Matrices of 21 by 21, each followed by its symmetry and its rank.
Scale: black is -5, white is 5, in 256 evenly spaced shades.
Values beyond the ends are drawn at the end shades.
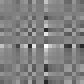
symmetric, rank one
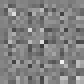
symmetric, rank three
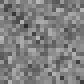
symmetric, full rank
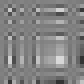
symmetric, rank one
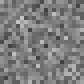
symmetric, full rank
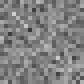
symmetric, full rank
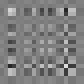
symmetric, rank one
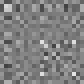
symmetric, rank three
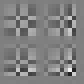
symmetric, rank one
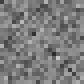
symmetric, full rank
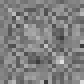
symmetric, rank three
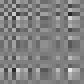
symmetric, rank one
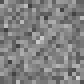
symmetric, full rank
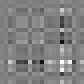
symmetric, rank one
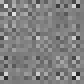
symmetric, rank three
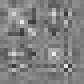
symmetric, rank three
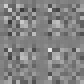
symmetric, rank three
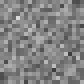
symmetric, full rank
